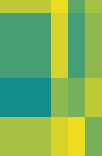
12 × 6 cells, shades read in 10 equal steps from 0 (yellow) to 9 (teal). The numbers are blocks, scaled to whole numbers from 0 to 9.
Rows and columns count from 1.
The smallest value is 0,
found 4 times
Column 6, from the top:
3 4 4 4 4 4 2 2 2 5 5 5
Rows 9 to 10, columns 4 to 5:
4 5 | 1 0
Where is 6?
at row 1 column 5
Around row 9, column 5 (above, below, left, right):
5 0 4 2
